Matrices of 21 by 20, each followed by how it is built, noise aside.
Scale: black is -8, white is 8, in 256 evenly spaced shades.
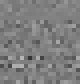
uneven rows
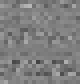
uneven rows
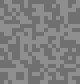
noise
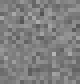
noise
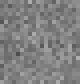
noise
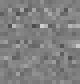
uneven rows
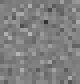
noise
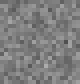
noise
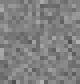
noise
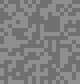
noise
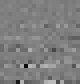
uneven rows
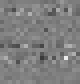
uneven rows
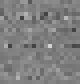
uneven rows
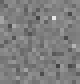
noise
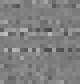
uneven rows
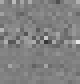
uneven rows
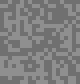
noise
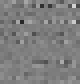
uneven rows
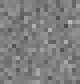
noise
